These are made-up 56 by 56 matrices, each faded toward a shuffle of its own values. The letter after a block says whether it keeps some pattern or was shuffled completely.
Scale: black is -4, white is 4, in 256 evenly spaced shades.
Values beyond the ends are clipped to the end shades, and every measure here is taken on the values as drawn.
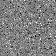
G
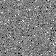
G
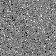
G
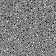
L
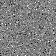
L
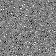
L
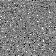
G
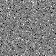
G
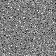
L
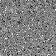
G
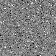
L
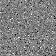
G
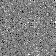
G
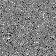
L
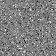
L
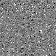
G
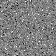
L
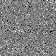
G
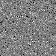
G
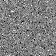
L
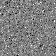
L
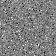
L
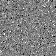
L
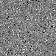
G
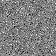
L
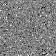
G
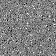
G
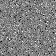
L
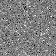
G
